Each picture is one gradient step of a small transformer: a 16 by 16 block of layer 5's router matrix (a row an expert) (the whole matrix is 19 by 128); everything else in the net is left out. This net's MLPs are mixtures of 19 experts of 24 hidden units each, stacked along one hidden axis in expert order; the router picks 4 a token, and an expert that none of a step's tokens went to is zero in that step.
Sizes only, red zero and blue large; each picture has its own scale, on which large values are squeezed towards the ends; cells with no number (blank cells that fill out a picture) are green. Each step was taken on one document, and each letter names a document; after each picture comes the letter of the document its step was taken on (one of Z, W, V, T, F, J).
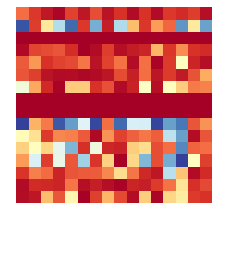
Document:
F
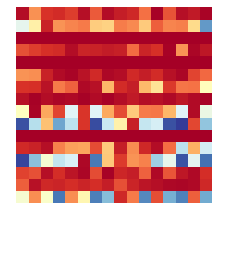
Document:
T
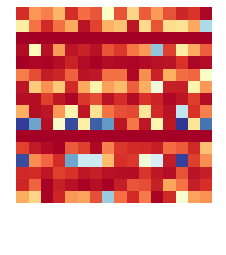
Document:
T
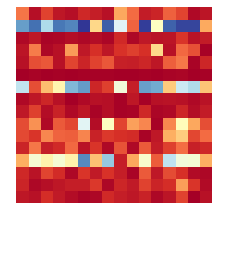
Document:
F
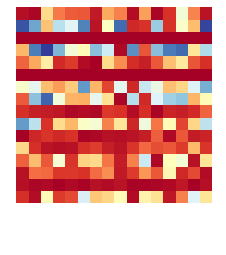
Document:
F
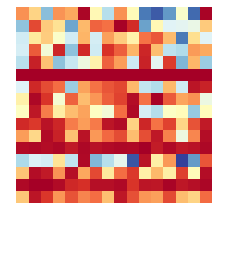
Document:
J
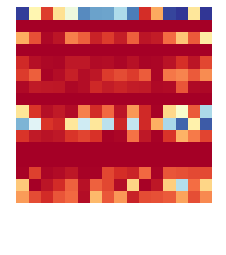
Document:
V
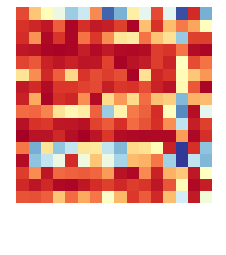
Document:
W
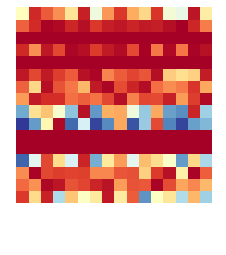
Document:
T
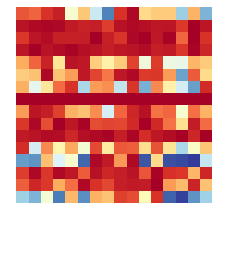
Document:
W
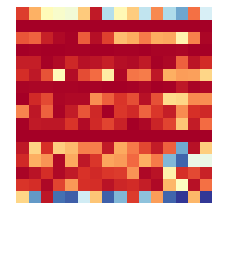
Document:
W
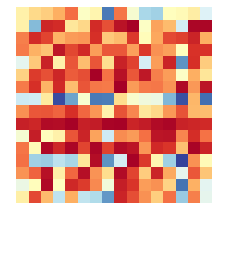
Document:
J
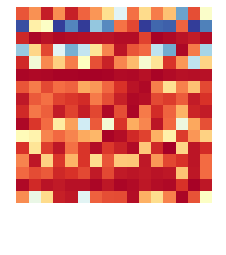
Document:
F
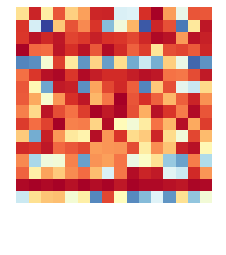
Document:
F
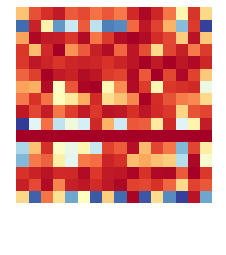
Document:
T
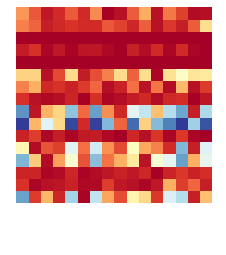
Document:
T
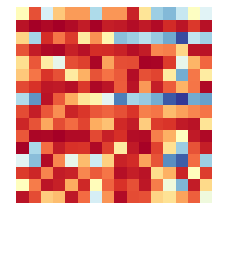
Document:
W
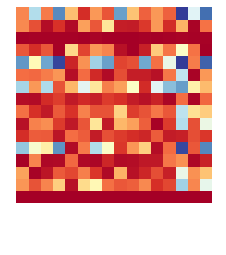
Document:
W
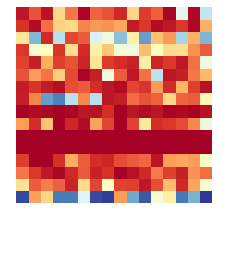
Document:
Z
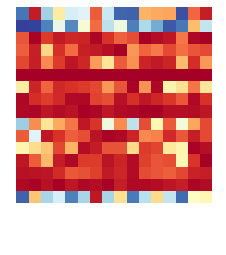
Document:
F
